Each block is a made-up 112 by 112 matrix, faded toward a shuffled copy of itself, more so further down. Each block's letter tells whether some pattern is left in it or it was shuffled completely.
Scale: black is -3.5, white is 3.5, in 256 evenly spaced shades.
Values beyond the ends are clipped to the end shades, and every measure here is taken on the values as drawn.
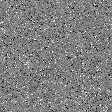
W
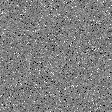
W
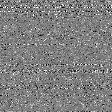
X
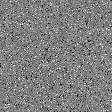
W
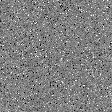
W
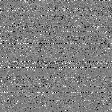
X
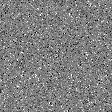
W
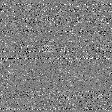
X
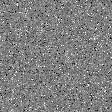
W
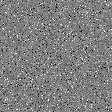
W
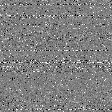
X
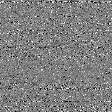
X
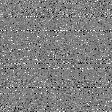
X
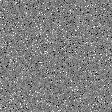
W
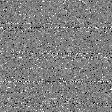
X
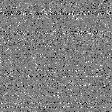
X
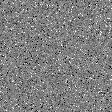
W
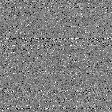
X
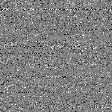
X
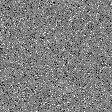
W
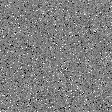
W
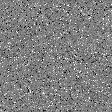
W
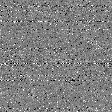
X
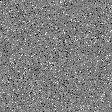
W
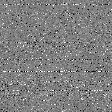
X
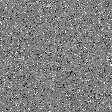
W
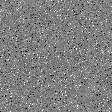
W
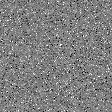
W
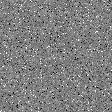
W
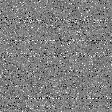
X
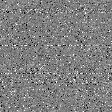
X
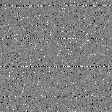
X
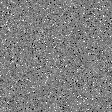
W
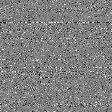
X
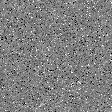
W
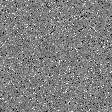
W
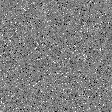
W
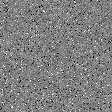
W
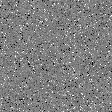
W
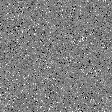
W
